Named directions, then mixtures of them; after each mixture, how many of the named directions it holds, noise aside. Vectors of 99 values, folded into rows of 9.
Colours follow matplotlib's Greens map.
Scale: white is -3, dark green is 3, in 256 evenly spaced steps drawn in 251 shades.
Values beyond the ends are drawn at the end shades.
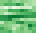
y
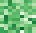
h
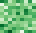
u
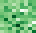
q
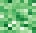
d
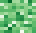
three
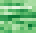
one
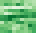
one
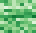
three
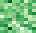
one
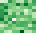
one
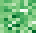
two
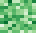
three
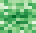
three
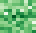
three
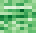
one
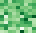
one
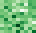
one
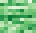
two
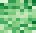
three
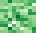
one
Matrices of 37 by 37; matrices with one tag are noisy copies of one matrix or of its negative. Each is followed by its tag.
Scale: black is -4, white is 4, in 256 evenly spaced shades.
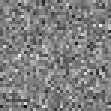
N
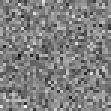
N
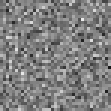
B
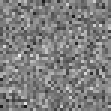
N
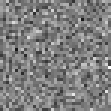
B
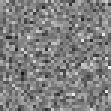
B
